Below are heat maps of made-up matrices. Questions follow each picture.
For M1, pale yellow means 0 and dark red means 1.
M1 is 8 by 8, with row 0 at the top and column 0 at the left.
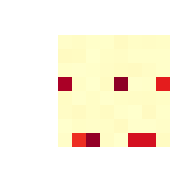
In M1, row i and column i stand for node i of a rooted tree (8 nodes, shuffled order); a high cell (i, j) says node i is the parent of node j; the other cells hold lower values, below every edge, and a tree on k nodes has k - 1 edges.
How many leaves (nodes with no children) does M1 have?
6
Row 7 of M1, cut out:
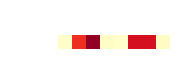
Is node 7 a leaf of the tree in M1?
no
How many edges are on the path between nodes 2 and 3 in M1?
2
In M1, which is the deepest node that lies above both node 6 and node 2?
7
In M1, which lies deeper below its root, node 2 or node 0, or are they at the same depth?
node 2
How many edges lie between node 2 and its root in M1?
2
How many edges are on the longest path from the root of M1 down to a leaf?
2
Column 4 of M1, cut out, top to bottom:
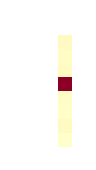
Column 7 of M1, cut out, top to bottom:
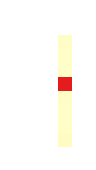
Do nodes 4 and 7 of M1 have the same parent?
yes
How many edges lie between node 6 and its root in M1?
2
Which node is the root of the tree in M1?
3
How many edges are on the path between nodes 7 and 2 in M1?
1
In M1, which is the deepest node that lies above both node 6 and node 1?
7
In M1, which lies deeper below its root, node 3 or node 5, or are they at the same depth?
node 5
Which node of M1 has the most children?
7
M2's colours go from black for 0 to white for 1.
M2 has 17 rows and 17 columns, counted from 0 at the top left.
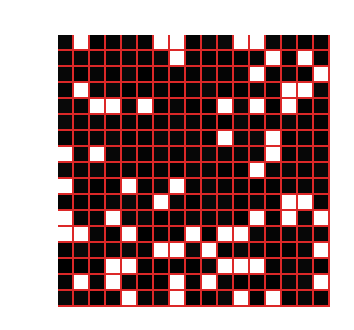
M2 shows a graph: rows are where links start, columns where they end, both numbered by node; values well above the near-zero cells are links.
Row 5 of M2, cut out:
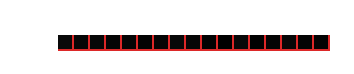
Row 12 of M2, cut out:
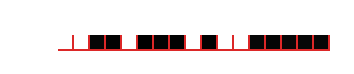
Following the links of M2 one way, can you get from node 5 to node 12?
no
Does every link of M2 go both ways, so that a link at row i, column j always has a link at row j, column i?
no
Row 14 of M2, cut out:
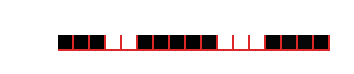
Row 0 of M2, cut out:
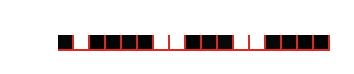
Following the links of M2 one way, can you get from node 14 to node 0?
yes
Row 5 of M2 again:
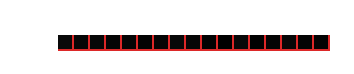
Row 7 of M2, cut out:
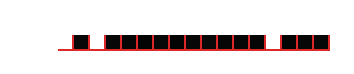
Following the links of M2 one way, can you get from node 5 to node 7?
no
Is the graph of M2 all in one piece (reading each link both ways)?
yes
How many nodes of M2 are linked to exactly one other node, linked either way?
2
